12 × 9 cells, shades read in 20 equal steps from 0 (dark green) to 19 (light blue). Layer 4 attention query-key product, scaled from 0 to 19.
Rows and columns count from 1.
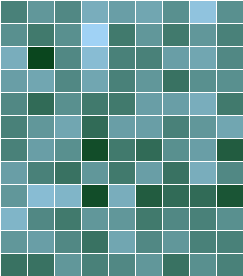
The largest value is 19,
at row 2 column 4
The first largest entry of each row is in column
8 4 4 2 8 3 2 8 2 1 5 3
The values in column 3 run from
6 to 15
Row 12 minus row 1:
-2 -5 2 -6 -3 -2 -4 -7 -2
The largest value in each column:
15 16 15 19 14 13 12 17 13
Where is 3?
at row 7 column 9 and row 9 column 6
